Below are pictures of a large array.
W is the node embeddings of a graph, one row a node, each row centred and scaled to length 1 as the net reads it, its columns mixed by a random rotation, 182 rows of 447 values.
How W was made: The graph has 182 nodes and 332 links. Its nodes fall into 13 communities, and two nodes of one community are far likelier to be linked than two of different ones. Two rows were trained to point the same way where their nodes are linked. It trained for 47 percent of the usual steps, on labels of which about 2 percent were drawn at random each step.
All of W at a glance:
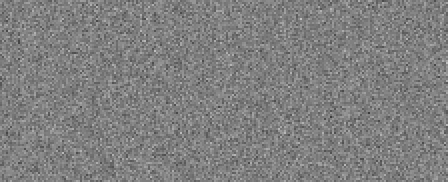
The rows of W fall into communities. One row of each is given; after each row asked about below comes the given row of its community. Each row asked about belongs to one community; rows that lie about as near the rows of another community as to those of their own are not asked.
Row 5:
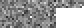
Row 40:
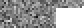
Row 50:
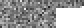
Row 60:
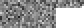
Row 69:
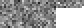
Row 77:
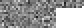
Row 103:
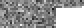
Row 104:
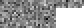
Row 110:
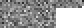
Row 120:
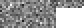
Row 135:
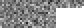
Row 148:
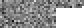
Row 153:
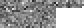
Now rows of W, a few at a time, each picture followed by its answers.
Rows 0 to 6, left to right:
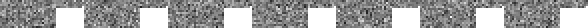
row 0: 103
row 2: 5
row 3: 69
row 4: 104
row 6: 77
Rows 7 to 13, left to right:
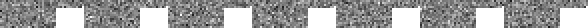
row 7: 103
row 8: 135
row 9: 120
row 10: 69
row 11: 77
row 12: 40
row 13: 110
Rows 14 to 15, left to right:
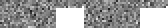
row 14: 104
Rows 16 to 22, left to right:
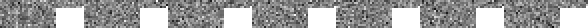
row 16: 5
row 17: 110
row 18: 120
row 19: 104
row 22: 40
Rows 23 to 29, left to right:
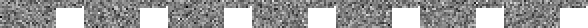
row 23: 110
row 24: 104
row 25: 77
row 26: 40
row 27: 60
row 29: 120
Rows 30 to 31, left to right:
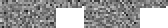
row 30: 110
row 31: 110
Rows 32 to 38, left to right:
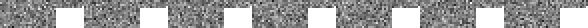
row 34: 69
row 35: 120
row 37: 60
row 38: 77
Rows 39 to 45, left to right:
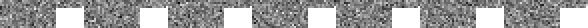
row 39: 69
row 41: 50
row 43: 104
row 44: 69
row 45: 40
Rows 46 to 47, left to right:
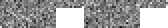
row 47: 103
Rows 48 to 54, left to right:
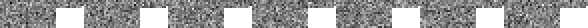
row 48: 50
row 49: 153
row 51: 69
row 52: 135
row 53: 110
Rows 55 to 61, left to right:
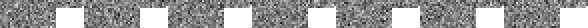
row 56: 104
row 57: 60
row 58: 5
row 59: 77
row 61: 5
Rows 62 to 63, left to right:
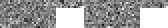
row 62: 77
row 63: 120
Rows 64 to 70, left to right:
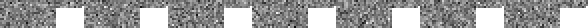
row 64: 50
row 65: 69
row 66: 148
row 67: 77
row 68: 110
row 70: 104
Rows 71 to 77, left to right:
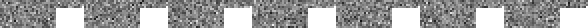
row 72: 135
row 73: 135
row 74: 103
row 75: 60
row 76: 40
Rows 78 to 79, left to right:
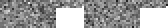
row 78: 148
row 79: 120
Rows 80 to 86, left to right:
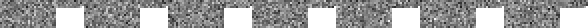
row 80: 40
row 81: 104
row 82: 120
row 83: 110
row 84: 153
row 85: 103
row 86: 50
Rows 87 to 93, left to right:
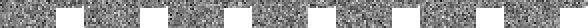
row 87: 104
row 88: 40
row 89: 50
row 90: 153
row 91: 40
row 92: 120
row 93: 5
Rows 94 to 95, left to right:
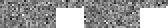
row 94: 104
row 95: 135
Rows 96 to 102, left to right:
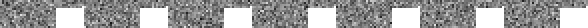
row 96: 40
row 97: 135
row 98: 103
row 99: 60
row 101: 153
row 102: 50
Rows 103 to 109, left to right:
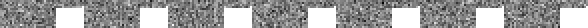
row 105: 148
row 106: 50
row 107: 69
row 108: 69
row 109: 120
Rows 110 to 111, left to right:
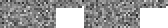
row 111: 77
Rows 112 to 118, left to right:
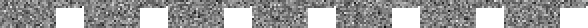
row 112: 5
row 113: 120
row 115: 153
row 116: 5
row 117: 110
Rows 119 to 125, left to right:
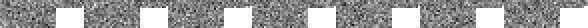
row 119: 40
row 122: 153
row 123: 50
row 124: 5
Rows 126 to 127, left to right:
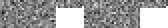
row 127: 110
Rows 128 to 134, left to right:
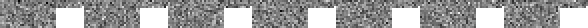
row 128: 69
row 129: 5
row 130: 153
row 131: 110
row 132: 110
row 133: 110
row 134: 153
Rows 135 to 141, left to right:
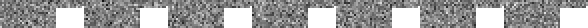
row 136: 50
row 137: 40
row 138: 120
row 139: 104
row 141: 120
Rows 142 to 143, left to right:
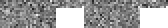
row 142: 148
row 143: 153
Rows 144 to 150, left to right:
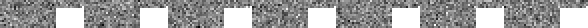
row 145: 120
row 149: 153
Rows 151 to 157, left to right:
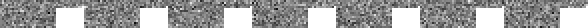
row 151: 103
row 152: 110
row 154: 50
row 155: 148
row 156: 69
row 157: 103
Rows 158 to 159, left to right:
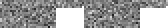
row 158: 5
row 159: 148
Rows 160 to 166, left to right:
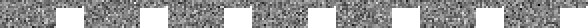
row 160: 103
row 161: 60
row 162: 77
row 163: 77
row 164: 50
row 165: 103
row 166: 60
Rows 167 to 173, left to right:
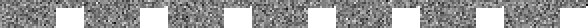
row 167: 135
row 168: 5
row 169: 60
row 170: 5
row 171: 77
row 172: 5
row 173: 120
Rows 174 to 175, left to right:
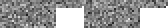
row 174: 135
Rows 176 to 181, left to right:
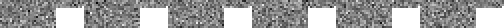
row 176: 135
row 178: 40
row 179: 120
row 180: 40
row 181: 110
